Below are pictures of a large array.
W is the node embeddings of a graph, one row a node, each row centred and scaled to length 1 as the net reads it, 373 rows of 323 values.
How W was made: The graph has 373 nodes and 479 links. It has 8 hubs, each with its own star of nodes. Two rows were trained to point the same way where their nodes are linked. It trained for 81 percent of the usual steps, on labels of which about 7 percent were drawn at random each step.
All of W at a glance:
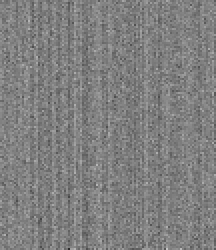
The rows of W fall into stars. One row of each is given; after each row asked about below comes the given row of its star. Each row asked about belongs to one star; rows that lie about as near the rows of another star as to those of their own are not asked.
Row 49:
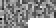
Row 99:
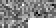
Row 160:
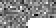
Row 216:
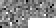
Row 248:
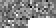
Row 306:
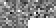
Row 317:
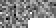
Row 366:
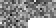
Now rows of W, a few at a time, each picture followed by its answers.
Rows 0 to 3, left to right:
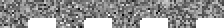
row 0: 248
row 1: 366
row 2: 216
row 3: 49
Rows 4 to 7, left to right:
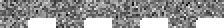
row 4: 99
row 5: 99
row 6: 306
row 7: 248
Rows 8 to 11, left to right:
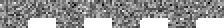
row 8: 99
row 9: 49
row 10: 216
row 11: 99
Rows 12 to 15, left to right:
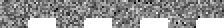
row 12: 306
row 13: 49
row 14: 160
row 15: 99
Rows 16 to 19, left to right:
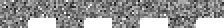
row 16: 306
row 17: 49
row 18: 216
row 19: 160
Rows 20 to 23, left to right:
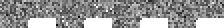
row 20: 366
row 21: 99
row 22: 49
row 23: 216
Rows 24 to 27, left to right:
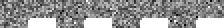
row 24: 160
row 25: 99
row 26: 99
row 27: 99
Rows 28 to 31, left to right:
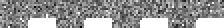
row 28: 306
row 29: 306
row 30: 216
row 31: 306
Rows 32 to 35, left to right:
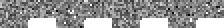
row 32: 306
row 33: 366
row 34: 306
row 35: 99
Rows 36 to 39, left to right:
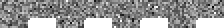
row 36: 216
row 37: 49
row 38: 248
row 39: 317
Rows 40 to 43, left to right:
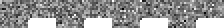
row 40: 216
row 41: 49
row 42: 366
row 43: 366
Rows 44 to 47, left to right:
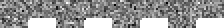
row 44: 160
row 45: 49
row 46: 49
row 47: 317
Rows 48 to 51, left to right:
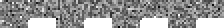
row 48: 366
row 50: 306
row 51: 49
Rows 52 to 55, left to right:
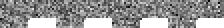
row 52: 49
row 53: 160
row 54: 49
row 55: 99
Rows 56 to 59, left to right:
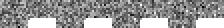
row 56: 366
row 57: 216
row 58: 160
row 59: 306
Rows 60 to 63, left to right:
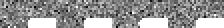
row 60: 306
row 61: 248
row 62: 160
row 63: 306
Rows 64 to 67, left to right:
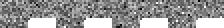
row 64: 366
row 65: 248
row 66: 306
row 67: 366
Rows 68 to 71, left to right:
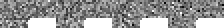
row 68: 99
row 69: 317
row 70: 248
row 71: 317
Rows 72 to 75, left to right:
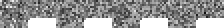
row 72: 160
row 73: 160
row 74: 248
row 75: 366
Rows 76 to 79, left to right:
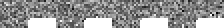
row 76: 317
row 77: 366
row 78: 306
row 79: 306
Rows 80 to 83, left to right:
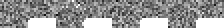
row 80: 366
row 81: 160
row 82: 99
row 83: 248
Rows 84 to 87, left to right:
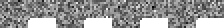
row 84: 366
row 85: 306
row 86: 306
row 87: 216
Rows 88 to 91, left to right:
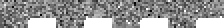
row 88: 317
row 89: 49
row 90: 160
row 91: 366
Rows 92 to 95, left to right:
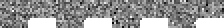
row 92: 306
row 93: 306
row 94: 49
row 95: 160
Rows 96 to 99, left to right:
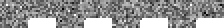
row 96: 317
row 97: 317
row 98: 317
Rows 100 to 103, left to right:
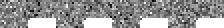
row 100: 160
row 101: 216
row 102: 99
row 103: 366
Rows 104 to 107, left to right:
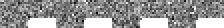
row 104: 248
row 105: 248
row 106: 317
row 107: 306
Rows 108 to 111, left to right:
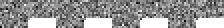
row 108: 49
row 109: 248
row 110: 366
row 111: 306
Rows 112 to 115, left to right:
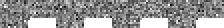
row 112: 306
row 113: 49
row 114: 49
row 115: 216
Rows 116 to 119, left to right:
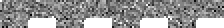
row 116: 366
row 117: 99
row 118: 366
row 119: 216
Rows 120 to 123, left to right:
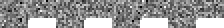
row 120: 248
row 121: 216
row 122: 248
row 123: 216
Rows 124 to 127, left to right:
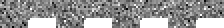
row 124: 216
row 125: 248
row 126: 248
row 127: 248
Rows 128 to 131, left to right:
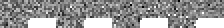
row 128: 99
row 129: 248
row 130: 248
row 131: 317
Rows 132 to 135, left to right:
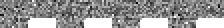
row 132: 49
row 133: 216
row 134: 99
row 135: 99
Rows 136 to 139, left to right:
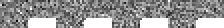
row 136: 216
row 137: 216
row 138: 49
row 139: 366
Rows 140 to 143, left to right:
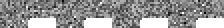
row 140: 306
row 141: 317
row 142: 248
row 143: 366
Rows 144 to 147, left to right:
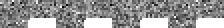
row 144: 306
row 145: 306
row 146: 306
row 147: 248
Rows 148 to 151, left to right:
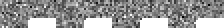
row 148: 248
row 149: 306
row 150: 317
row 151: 160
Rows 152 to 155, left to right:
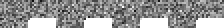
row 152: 366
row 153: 248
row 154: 160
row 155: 306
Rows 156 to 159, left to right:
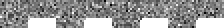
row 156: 216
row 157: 216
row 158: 306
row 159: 366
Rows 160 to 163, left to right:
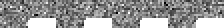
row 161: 49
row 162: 216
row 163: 160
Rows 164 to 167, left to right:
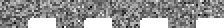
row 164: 317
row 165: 306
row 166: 366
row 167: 49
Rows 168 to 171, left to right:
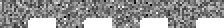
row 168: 366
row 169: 216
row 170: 160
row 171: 366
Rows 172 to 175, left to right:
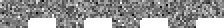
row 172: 366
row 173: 99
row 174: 99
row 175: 306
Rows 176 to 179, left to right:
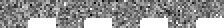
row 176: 49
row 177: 160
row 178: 160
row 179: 366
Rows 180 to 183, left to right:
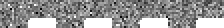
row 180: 366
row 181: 317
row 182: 216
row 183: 49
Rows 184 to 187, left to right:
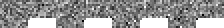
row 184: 160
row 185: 248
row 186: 49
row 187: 317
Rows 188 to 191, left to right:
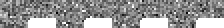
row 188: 306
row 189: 366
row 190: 366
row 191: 216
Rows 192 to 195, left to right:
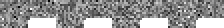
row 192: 216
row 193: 248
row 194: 99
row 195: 366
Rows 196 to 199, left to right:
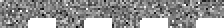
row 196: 366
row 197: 216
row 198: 49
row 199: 248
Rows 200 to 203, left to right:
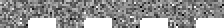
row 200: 306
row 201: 49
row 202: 317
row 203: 306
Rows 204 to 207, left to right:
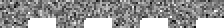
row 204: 49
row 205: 160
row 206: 160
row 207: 49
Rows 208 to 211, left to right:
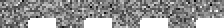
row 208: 317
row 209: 306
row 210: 216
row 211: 160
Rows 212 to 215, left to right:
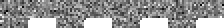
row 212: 99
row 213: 366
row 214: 216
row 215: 306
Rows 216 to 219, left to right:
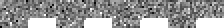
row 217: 160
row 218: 248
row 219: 160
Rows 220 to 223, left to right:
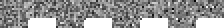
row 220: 49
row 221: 366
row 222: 317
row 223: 216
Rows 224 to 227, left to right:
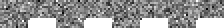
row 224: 49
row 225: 99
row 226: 248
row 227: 248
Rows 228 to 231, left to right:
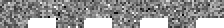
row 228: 317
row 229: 49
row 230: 216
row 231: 317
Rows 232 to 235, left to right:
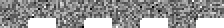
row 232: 248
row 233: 306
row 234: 216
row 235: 160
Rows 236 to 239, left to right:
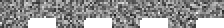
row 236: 317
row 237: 306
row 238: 99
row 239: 49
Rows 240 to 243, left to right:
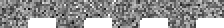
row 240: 49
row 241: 366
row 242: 366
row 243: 49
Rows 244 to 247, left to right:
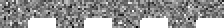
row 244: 306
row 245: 49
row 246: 366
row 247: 248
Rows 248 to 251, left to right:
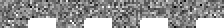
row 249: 160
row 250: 216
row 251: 306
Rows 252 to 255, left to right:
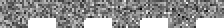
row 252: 248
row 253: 160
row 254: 306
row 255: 160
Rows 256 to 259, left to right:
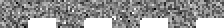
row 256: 317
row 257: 366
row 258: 216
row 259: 49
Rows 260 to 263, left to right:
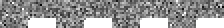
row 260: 317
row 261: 216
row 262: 99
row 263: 216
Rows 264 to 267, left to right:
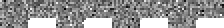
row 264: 216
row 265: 160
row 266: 49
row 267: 216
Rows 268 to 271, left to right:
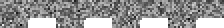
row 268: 248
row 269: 99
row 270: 216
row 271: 49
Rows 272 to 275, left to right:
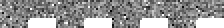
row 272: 216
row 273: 49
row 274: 49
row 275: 317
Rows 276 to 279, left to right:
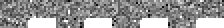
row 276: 99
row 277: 317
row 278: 99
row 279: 49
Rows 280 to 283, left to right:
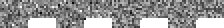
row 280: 248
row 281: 49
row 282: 49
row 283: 216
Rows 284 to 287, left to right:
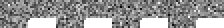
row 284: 366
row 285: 248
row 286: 49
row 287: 317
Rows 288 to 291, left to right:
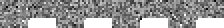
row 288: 306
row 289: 317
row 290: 248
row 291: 248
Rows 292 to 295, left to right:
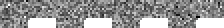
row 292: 160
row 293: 99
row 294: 216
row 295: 99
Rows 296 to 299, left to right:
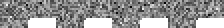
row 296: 99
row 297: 49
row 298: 216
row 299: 317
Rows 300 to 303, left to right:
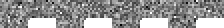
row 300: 248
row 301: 306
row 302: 306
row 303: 248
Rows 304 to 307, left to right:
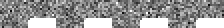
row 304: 366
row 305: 99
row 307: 160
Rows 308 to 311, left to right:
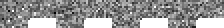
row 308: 317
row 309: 248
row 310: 317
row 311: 306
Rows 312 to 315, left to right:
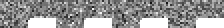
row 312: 366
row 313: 160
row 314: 160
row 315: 216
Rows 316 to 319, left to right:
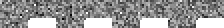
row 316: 366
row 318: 49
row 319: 306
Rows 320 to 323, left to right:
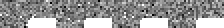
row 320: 317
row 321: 99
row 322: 317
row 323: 306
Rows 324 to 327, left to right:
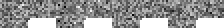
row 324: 99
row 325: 99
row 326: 306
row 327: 248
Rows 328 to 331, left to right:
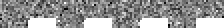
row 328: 49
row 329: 160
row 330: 160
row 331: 49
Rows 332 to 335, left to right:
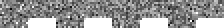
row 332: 160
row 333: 49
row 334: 306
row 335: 49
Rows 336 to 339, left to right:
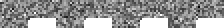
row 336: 248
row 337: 216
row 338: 216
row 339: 317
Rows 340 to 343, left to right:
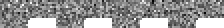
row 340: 160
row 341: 160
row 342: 99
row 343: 366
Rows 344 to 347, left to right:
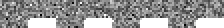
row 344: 317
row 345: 216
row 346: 99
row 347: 99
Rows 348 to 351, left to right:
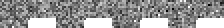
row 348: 317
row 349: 317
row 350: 306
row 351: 160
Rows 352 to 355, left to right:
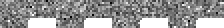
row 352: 248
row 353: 160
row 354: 99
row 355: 248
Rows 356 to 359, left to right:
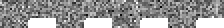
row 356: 366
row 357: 317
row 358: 248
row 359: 317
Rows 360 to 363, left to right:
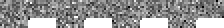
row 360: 248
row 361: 366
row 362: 306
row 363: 216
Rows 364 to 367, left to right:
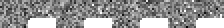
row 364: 366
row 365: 248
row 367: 366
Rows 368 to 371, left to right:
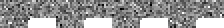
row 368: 49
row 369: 306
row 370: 160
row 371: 366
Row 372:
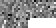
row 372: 248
